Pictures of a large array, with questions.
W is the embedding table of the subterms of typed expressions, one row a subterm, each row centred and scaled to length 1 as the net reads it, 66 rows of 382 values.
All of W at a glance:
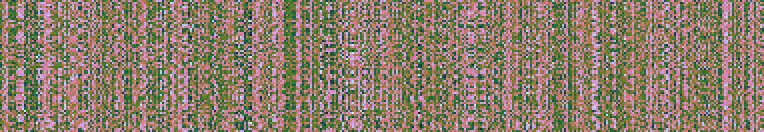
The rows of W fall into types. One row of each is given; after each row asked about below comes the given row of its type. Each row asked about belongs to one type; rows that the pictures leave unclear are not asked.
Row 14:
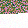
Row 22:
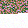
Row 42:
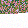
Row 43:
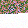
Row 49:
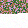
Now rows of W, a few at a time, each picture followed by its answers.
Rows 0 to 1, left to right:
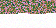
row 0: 14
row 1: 49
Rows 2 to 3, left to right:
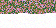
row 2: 43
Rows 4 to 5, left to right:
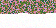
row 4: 43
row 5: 49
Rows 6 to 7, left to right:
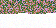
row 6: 14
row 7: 43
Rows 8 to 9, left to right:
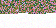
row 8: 42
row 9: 14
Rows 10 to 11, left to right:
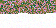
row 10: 43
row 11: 14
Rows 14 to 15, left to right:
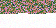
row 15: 43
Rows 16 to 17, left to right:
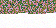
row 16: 14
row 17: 42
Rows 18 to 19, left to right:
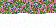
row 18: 49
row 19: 49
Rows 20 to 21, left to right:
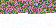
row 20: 14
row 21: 42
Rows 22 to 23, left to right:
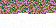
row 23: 14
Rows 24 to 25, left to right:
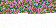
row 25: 42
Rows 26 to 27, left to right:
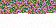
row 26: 22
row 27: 14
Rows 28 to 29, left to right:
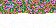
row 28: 22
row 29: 22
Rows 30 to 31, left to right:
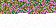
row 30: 49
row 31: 14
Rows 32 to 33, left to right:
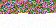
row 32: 43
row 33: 42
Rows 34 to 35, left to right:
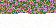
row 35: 49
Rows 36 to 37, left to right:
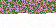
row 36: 49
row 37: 43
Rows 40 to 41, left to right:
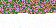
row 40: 49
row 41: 22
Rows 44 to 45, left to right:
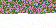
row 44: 49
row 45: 42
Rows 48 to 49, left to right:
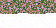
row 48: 49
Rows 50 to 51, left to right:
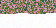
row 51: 49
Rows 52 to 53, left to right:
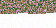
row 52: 22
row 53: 42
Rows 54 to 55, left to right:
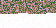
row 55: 43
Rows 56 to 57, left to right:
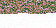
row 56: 22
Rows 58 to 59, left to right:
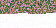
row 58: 42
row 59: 14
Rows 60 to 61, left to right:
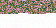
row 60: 43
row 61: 22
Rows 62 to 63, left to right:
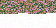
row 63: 43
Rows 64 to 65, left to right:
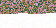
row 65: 42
